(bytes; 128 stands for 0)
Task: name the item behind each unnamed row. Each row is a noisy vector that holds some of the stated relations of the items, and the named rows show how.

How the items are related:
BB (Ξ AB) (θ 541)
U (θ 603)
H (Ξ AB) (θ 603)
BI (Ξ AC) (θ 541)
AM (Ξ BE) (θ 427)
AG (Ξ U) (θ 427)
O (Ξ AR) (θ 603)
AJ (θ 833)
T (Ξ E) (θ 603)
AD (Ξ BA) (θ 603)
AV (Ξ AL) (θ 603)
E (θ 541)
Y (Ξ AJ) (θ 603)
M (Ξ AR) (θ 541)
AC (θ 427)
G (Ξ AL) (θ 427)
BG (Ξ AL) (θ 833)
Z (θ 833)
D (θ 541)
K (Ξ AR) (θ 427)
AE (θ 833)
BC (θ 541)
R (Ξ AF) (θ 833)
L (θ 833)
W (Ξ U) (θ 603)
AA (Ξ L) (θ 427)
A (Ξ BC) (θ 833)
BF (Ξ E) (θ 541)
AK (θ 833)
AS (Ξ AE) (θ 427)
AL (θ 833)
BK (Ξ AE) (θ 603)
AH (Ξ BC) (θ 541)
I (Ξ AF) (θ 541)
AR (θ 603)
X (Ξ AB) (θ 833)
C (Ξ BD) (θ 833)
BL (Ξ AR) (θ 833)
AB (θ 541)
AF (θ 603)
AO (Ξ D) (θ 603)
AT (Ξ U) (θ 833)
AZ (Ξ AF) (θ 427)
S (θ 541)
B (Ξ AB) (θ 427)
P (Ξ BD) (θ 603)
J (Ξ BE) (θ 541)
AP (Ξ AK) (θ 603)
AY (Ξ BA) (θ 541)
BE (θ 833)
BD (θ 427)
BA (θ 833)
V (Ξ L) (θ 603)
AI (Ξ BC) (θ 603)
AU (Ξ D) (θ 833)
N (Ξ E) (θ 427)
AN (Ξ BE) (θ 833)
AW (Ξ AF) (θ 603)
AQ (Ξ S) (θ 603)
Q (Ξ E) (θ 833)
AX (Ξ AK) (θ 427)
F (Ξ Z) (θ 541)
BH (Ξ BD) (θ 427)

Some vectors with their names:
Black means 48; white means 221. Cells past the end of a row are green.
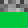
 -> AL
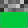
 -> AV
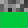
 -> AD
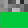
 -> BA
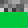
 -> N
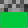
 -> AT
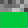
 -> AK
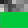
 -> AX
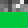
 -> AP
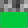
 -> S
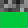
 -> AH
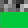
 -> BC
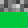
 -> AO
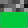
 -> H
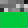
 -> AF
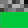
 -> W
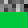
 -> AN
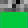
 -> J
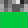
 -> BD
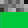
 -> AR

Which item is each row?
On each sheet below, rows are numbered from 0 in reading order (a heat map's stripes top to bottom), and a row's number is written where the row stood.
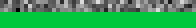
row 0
BB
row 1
AG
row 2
D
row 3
AZ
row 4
I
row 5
BE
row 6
G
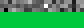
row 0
BL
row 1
P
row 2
M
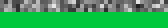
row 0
AB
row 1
E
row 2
BH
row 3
AW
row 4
AU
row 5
T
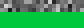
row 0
AY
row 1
O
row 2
AM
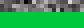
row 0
AI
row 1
BG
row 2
K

